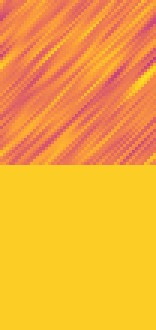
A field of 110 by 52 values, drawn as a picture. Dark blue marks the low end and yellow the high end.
The table splits into 2 rows of 1 panel. Panel 1,1: high, slanting up to the right. Panel 2,1: very high, flat.
